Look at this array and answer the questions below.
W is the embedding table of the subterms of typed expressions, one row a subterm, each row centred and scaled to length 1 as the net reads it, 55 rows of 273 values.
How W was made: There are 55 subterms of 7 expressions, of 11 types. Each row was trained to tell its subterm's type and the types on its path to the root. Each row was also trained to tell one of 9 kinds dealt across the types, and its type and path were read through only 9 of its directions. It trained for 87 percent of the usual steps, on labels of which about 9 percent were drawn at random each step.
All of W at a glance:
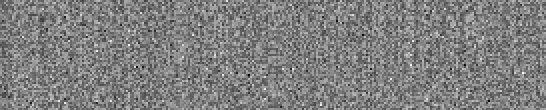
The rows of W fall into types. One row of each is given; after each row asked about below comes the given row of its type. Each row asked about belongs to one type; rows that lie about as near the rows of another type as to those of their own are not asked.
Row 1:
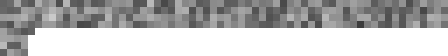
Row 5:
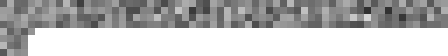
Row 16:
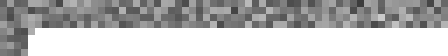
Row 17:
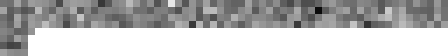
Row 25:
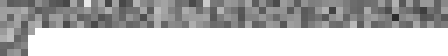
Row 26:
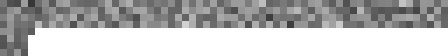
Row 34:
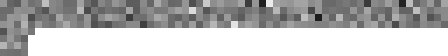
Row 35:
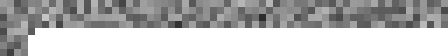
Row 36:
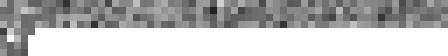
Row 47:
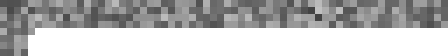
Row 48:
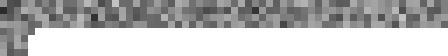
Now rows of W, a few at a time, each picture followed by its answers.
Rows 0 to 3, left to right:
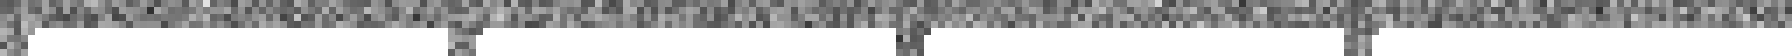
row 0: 16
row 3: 47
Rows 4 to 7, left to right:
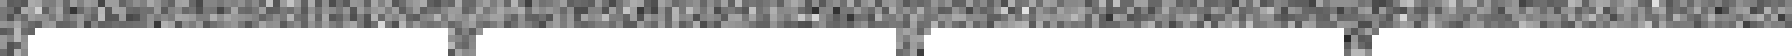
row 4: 35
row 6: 47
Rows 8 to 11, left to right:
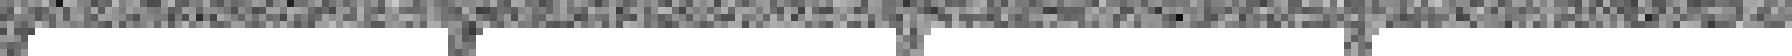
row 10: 26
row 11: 16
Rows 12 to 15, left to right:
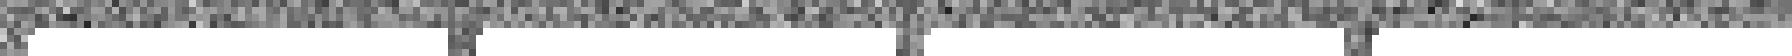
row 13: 26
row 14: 47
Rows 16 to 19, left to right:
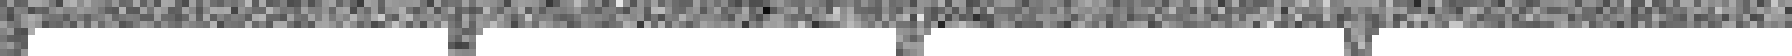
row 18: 34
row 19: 48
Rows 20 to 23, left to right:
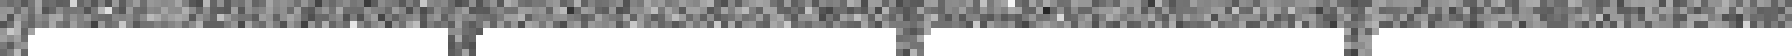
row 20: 47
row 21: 26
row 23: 5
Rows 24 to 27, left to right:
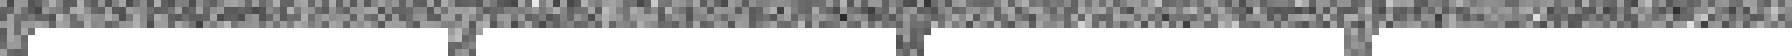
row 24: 36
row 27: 36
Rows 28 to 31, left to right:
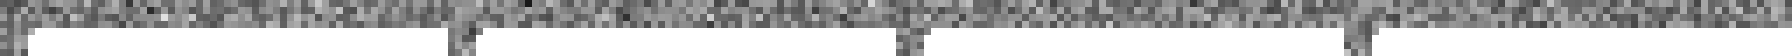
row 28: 47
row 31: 26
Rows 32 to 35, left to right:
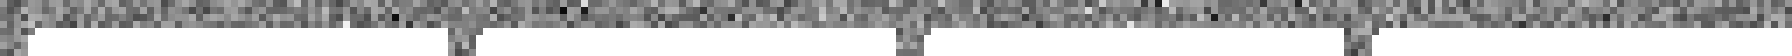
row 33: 48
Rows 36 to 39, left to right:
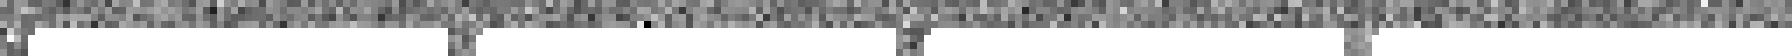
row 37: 25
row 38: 25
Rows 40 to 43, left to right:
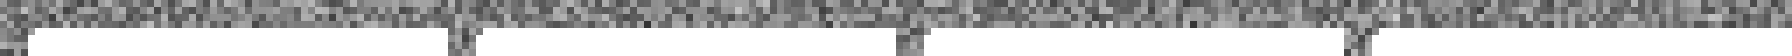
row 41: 26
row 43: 5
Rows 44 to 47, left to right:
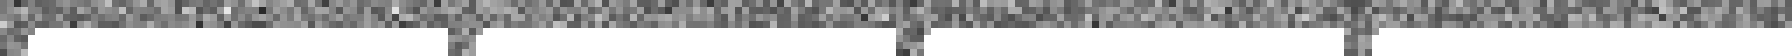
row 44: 25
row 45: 35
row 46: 25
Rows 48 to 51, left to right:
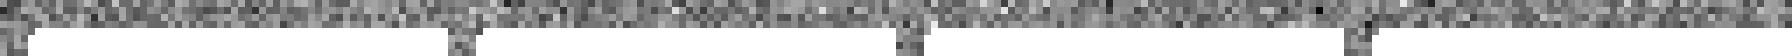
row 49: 48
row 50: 16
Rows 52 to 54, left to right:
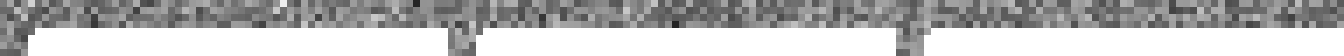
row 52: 34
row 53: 36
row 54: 5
